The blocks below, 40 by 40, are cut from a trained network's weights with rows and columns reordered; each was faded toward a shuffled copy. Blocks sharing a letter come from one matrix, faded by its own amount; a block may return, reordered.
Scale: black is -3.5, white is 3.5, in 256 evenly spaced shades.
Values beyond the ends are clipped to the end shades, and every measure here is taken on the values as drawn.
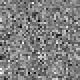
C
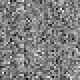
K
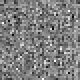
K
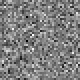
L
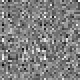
C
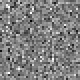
L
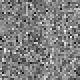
K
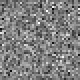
L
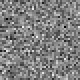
L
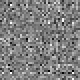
C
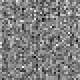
K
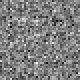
C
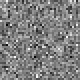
C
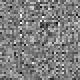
C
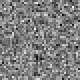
L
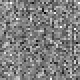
K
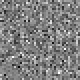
K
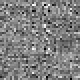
C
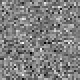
C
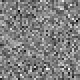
L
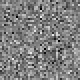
L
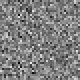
L
